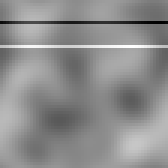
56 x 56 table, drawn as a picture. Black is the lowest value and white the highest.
The distribution is heavy-tailed on both sides. The bottom right is the ninth with the highest average. The bottom middle is the smoothest part. There is no overall slope. Rows 8 and 16 differ from the rows beside them.
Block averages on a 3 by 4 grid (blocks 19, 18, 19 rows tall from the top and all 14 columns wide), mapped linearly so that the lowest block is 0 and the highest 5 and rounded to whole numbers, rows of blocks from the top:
3 2 3 1 / 4 1 2 1 / 3 0 3 5
